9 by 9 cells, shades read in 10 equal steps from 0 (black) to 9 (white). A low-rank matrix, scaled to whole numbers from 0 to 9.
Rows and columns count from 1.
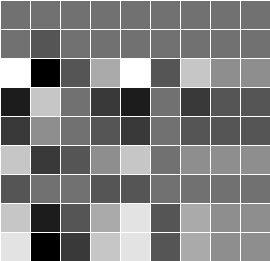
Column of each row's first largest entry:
1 1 1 2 2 1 2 5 1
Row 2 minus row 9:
-4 3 2 -3 -4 1 -2 -1 -1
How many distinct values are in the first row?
1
